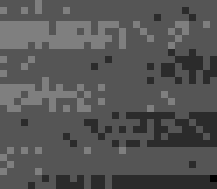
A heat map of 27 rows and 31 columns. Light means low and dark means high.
Values rise toward the bottom right. Stripes running across repeat 3 times from top to bottom. The bottom right is the ninth with the highest average. No row or column stands out.
